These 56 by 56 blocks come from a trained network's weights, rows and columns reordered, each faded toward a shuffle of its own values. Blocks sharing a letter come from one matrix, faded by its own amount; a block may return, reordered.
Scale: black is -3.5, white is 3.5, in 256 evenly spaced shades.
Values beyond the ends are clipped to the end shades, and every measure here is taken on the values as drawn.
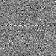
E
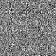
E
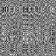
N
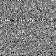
E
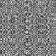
N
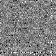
E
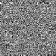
E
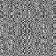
N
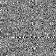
E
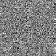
E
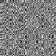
N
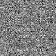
E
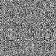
E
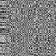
N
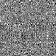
E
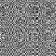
N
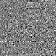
E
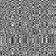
N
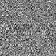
E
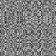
N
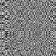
N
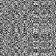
N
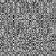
N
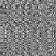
N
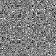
E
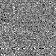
E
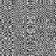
N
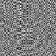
N
